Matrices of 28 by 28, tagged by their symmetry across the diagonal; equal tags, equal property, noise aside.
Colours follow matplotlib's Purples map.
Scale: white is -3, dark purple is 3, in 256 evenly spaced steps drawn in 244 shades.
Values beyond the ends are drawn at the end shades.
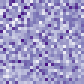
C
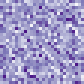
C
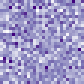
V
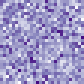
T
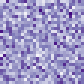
V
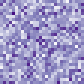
T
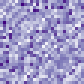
T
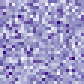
C
